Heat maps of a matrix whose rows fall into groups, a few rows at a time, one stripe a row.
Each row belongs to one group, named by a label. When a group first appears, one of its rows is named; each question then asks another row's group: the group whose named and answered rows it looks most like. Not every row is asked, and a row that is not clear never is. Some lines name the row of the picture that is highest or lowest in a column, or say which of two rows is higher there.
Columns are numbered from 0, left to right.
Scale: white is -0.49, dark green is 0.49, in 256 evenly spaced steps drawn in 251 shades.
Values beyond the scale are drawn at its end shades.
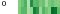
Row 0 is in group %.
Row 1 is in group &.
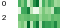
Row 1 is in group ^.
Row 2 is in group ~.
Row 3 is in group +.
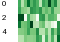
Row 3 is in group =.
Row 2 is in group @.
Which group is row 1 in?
%
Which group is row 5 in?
~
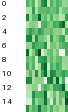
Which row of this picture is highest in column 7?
11
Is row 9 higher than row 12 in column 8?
Yes
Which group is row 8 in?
%
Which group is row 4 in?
=
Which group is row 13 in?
~
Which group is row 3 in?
&
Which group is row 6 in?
~
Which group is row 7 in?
=
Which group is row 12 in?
&
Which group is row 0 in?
%
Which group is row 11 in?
@
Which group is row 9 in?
%
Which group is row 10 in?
+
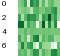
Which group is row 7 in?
&
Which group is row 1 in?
&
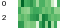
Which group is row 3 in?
@
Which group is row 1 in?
%
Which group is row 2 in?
+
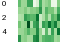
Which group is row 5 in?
%
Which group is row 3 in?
+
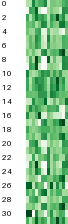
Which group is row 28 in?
^
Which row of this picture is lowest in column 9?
16
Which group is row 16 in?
=
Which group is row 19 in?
&
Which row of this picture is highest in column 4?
16
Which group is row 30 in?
@
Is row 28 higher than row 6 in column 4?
No
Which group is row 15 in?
=
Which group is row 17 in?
&
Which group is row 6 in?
^
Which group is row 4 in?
=
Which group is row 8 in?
^
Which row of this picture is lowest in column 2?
30
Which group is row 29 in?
&
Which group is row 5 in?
^
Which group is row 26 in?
@
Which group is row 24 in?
^
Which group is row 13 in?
+
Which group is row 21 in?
^
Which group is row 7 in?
&
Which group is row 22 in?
~
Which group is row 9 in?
^
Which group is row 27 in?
%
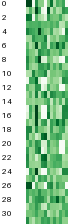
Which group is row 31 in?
%
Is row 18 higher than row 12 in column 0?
Yes
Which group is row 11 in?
^
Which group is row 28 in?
+
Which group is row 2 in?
@
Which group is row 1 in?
^
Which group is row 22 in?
%
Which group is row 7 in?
%
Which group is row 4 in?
=
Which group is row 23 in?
%
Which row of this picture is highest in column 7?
1
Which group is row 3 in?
=
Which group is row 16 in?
^
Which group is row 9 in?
%
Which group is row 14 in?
~
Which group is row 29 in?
^
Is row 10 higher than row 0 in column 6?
Yes
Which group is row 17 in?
+
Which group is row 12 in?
=
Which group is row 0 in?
@
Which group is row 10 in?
~
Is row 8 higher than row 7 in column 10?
No
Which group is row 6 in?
+
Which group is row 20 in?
=
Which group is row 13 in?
+
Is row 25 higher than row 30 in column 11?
No
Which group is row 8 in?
=
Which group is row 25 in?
%
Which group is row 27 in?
=
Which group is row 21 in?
=
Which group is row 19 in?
%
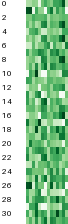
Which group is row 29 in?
^
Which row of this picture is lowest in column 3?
14
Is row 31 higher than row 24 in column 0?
No
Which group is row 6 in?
~
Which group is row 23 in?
~
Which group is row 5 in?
&
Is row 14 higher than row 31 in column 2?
Yes
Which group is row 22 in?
%
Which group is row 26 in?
@
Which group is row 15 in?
&
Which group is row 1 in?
@
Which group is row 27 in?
=
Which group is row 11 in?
@
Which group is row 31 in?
+
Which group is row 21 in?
+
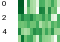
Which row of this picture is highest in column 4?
2
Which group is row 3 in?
~
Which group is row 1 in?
@
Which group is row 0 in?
@
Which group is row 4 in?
%
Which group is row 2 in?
=
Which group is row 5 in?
=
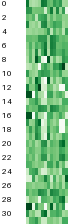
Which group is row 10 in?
%
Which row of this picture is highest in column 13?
25
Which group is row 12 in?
=
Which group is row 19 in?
^
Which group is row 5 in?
+
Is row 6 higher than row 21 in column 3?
Yes
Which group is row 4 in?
~
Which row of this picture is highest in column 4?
12
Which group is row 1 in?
@
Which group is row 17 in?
=
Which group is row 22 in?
&
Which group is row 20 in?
&
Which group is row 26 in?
~
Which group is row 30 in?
%
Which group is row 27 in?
+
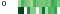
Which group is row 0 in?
&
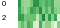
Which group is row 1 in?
%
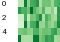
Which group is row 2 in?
~
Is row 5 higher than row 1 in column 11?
Yes
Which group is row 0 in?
~
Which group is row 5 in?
%
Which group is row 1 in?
=
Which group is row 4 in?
&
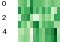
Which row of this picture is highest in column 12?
4
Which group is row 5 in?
&
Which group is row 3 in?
%
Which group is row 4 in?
&
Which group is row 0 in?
%
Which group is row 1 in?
=
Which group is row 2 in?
^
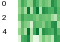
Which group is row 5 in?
^
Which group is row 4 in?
+
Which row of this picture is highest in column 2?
5
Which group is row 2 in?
=
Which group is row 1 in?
+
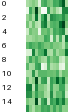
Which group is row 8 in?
=
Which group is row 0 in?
&
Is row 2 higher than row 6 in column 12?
Yes
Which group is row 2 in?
+
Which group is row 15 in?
%
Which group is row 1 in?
^
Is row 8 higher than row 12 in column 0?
No
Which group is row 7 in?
~
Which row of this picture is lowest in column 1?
7
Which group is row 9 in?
=
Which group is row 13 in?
@
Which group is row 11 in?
+
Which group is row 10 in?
~
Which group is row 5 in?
~
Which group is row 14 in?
+
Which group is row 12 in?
@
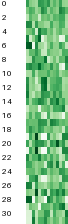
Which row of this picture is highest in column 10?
20
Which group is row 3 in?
@
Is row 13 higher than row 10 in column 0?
Yes
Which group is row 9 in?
=
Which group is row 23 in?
@
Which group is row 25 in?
^
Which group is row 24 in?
&
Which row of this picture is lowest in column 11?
5
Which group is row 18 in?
=
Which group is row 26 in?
@
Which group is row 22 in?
=
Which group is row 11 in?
%
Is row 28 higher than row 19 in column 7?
Yes
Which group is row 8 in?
~
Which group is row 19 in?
^
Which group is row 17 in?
+
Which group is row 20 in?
+
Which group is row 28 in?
@
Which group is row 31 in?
~
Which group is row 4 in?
%
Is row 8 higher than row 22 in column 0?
No
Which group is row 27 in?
+
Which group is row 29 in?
&
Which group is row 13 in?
%
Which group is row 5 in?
=
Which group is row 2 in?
&
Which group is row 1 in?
&
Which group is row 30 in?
~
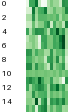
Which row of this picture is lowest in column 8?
3
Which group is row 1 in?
~
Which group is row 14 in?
+
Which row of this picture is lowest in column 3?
15
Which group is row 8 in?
@
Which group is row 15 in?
%
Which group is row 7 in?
@
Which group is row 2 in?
~
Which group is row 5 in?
&
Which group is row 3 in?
~
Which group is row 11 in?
=
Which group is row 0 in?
^
